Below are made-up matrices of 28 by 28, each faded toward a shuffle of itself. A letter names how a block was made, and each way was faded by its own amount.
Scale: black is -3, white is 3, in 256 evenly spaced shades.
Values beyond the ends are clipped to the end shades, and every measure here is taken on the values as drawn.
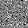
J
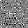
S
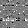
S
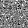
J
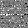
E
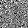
J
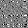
S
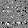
S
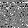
E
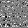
S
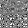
S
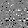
S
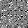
E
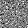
J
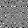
S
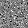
J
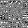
S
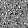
J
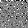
E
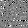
E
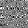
S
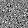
J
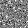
J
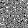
E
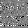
S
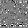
S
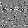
E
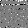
S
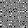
S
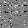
S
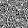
E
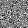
J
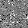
J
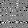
S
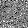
J
